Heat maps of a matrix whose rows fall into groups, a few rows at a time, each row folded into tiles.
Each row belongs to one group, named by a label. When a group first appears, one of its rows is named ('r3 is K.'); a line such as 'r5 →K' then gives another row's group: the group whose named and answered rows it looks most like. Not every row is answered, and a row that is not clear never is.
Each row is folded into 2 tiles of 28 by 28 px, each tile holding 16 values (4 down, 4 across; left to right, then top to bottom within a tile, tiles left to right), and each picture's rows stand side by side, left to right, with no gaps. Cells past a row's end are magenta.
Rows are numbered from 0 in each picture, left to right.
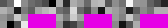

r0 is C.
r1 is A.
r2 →C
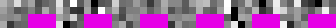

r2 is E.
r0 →C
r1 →C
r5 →C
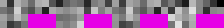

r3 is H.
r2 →A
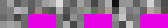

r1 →E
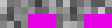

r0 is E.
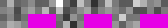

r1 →E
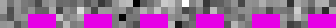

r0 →E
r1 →H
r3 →C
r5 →A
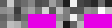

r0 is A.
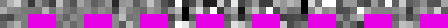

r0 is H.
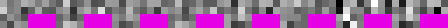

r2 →A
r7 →A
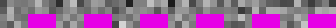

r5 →C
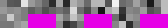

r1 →A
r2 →E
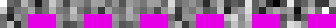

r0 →E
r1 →A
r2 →A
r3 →E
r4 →H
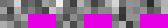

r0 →E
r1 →E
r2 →E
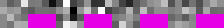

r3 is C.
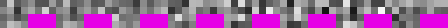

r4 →C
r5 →A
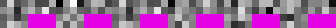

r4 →A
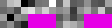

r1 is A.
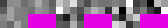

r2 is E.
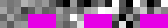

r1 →C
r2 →E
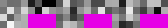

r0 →H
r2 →A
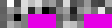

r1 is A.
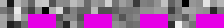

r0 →A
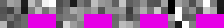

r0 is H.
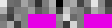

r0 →E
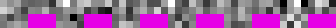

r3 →E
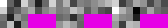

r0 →E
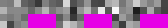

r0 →C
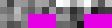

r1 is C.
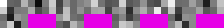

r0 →E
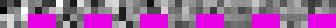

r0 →H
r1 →E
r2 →E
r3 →A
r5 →C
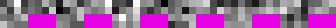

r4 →C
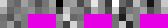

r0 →E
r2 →E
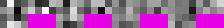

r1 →A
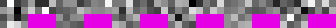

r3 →H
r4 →H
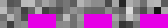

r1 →H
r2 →A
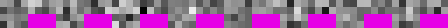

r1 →E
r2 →C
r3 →H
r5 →A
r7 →A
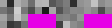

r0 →A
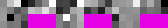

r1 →H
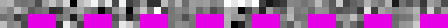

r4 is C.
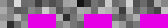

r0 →C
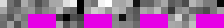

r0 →E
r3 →H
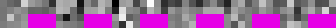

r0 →H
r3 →C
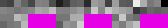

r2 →H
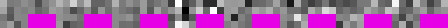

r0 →E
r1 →C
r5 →C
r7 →E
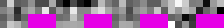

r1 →C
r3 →C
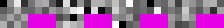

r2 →C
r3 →A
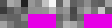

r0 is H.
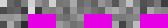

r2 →C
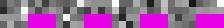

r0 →H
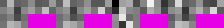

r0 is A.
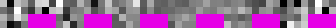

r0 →A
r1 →E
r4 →C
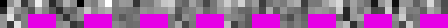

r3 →E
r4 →C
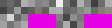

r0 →H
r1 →E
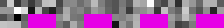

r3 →A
